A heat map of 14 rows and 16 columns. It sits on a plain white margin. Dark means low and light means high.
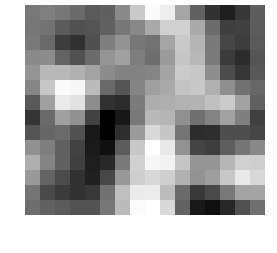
No overall slope runs across the table. The bottom middle is the ninth with the highest average. On average the colour sits 50% of the way up the scale.
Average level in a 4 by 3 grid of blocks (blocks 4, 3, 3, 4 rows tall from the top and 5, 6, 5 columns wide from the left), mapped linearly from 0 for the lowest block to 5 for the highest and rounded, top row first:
140 | 533 | 020 | 053
